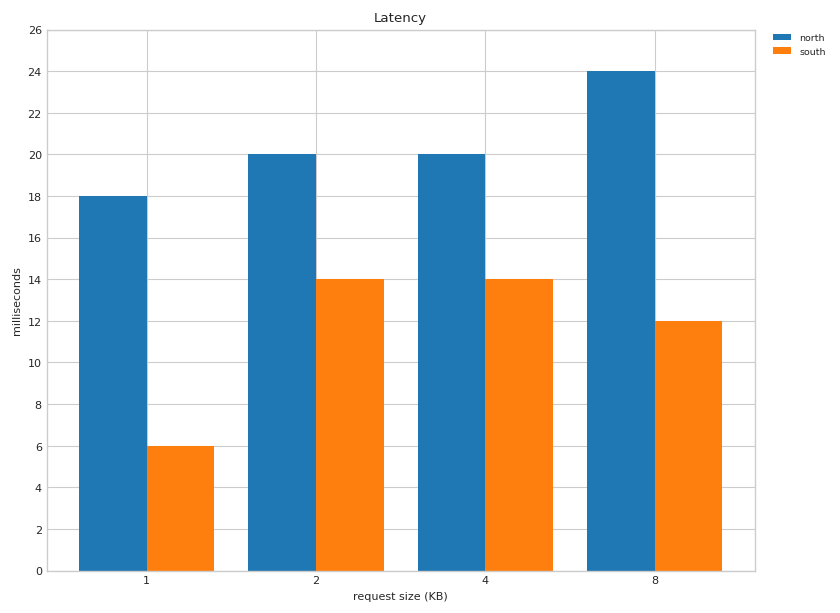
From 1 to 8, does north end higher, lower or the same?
higher
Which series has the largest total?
north
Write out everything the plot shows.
Title: Latency
x-axis: request size (KB), ticks 1 2 4 8
y-axis: milliseconds, ticks 0 2 4 6 8 10 12 14 16 18 20 22 24 26
Legend: north, south
Values:
north: 18 20 20 24
south: 6 14 14 12
